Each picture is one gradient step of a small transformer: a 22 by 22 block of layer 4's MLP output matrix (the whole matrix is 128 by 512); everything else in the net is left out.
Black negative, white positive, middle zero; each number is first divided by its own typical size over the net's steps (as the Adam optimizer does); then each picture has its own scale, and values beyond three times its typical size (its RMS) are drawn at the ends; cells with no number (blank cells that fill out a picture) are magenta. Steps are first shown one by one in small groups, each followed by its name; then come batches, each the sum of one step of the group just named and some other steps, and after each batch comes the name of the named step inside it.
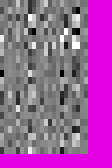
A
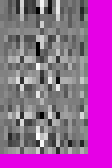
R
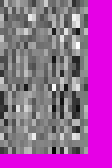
A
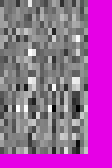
R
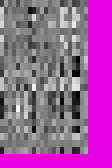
R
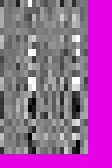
R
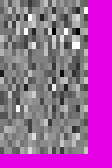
A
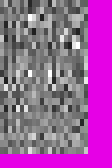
A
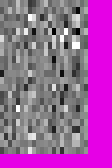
A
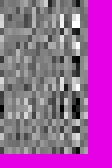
R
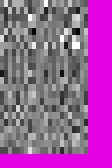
A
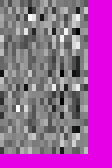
A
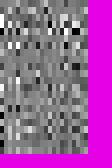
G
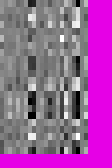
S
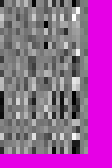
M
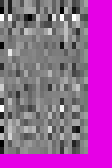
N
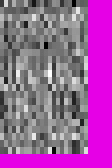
M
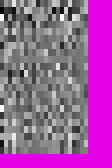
N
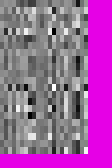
S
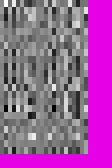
S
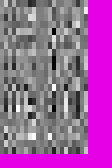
S
